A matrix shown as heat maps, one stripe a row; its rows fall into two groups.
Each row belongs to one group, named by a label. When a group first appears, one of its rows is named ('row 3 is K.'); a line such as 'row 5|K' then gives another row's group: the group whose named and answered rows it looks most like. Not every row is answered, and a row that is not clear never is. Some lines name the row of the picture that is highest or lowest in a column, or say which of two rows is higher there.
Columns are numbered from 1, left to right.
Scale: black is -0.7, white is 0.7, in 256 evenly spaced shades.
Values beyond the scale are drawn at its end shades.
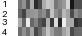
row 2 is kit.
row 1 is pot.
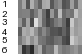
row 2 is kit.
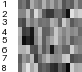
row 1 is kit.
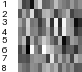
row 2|pot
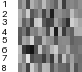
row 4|kit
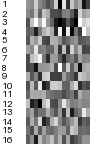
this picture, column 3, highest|3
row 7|pot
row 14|pot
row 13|kit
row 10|pot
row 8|kit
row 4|kit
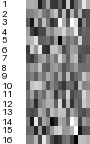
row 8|pot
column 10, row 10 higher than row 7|No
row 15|pot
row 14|kit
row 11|kit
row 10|pot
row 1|kit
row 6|pot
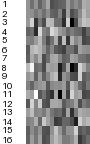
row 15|pot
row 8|kit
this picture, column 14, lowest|16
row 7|pot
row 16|pot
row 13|kit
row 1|kit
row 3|kit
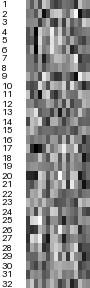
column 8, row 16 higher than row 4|Yes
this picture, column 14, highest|9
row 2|pot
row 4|kit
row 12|kit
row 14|pot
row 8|pot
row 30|pot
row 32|kit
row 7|pot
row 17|pot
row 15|kit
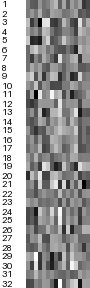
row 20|pot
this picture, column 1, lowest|20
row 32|kit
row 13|pot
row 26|kit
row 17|pot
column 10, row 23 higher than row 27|Yes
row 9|kit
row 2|pot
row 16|pot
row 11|kit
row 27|pot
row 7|kit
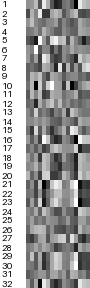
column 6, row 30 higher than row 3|No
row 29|pot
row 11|pot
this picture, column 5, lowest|21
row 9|pot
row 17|pot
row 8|kit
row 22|pot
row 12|kit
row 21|pot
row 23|pot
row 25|kit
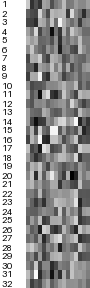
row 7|pot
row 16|pot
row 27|pot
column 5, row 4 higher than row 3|No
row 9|pot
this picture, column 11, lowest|2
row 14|pot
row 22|pot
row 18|pot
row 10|pot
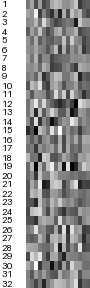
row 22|pot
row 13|kit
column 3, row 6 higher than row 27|Yes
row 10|pot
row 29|pot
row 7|kit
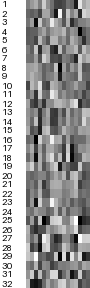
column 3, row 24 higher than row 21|Yes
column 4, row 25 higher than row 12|Yes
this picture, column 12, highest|29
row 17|kit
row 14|kit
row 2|kit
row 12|pot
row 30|kit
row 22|pot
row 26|pot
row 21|pot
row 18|kit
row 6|kit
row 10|pot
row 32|pot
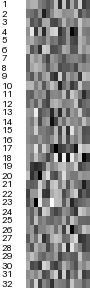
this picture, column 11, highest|26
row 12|pot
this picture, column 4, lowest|20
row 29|kit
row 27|pot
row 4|kit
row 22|pot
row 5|kit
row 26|kit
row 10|kit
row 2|pot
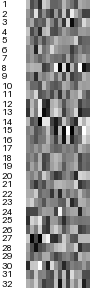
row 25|pot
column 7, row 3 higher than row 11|Yes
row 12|pot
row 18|pot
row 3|kit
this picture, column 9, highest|24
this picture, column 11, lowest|8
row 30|pot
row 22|kit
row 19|pot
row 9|kit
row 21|pot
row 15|kit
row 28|pot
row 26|pot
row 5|pot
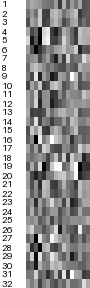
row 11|kit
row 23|kit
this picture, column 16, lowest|19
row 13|pot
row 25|kit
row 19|pot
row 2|pot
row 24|kit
